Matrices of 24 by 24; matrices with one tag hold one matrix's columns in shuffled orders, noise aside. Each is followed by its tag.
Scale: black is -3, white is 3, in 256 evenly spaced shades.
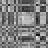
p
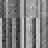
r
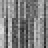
r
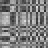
p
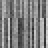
r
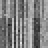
r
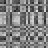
p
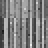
r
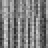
r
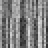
r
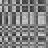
p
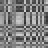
p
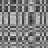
p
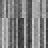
r
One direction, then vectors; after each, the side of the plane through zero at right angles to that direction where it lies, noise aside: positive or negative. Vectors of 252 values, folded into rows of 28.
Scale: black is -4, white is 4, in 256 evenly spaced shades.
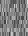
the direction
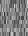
positive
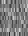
positive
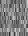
positive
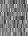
positive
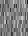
negative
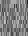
negative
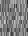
negative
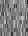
negative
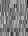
negative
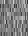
negative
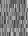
positive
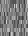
positive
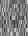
positive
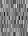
positive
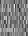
positive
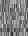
negative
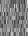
positive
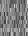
positive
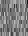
negative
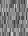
positive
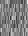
positive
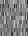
negative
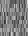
positive
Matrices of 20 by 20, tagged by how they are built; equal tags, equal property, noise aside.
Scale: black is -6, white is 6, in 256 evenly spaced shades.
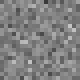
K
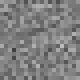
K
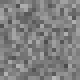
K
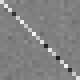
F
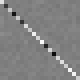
F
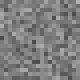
K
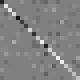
F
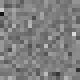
K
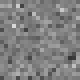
K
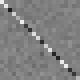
F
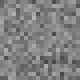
K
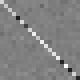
F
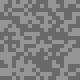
K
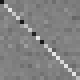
F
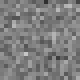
K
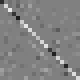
F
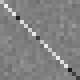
F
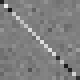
F
